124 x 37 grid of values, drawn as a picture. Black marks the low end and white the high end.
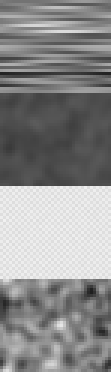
It is made of 4 by 1 panels. Panel 1,1: middling, streaked across, strong in contrast. Panel 2,1: low, blotchy, faint in contrast. Panel 3,1: very high, checkered, faint in contrast. Panel 4,1: middling, blotchy, strong in contrast.
